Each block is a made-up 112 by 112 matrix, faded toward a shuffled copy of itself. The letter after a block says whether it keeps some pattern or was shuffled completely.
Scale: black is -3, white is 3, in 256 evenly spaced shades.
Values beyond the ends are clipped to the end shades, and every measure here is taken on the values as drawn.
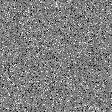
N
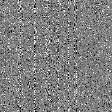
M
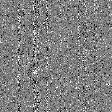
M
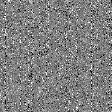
M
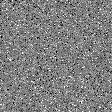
N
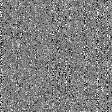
M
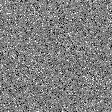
N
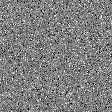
N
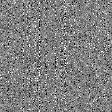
M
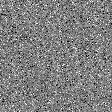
N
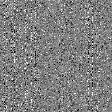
M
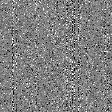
M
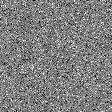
N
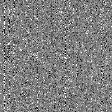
M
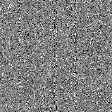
M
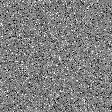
N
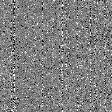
M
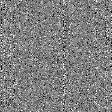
M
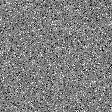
N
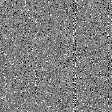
M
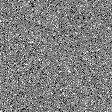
N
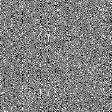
M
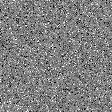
N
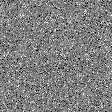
N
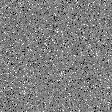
N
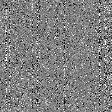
M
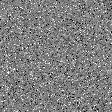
N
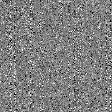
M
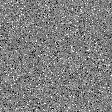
N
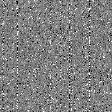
M
